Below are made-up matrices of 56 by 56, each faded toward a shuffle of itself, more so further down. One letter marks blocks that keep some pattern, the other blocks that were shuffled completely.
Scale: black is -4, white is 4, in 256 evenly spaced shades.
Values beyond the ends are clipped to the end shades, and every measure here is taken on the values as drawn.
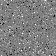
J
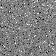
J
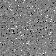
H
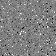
H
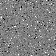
J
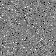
H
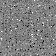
H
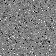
J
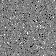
J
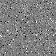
H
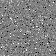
J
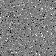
H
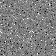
J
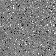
H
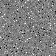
J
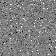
H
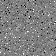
H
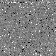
H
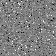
J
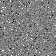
J
